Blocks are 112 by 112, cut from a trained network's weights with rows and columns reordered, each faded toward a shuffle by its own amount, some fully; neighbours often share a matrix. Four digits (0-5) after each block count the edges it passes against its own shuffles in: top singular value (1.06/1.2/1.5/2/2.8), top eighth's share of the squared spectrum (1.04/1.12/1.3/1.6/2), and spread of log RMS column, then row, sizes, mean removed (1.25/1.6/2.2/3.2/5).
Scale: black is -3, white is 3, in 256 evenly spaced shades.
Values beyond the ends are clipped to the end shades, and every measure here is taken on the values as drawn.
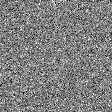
0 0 0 0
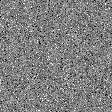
1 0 0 0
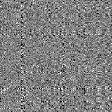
4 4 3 3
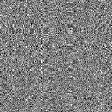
4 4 2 2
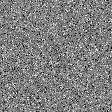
0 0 0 0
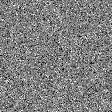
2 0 0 0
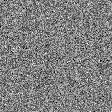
2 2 0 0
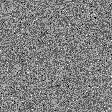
0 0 0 0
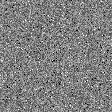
2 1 0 1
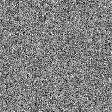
3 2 0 1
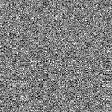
4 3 1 2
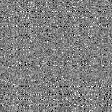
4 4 1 3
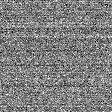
3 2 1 1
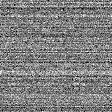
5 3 1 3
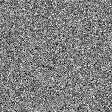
0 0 0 0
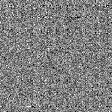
3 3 1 2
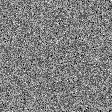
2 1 0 0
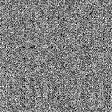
3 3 1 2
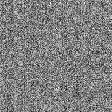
4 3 0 1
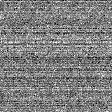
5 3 1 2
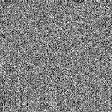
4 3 2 1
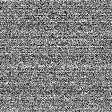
4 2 0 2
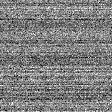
4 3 1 2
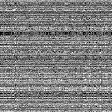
5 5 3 4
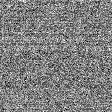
2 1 0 0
